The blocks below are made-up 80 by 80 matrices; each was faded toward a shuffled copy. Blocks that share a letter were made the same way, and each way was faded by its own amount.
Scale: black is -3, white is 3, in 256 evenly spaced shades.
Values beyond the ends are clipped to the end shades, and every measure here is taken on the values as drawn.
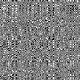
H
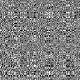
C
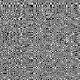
H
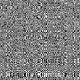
C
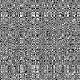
H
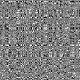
H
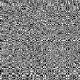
C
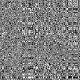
H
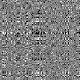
H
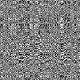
C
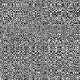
C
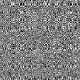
C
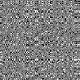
H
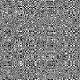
H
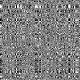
H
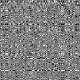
H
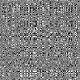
H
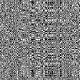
C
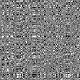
H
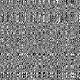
C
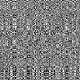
C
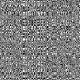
C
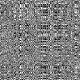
C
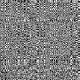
C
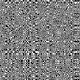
H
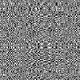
C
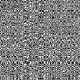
H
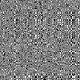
H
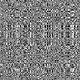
C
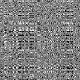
H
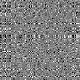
H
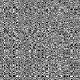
C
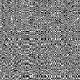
H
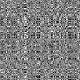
C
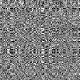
C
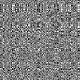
C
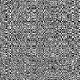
C
